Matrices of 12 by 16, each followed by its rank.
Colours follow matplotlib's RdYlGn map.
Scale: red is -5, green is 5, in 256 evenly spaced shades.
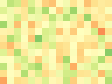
full rank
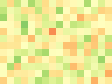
full rank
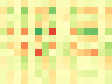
two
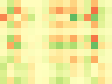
two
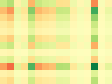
one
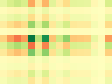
one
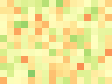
full rank
